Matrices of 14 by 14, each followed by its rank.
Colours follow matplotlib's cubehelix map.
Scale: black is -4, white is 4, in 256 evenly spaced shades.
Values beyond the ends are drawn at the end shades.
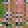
three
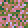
full rank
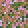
full rank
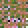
three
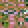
three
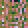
three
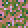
full rank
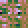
two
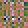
two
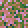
full rank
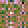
three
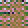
two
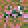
three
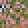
three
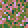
full rank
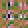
two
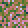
full rank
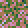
full rank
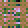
two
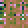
two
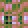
two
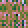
three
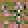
three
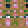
two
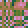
two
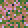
full rank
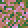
full rank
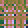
two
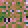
three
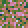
full rank
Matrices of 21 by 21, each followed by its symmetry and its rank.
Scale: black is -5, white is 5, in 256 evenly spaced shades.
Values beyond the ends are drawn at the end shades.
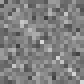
symmetric, full rank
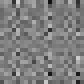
neither, rank three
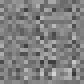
neither, rank three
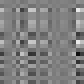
neither, rank one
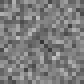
symmetric, full rank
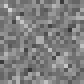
symmetric, full rank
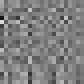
neither, rank two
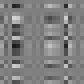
neither, rank one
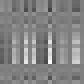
neither, rank one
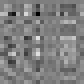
neither, rank two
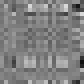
neither, rank two
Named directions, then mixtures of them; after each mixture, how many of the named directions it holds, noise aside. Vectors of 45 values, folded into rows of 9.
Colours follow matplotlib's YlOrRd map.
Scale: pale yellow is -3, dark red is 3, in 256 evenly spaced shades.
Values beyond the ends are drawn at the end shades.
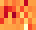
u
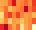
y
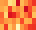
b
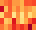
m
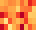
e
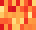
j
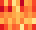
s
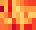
two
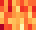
three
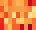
two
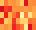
two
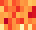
two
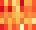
one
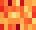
two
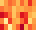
one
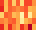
two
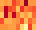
two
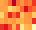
one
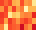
two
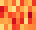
one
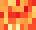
two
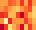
one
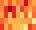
three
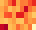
two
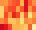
three
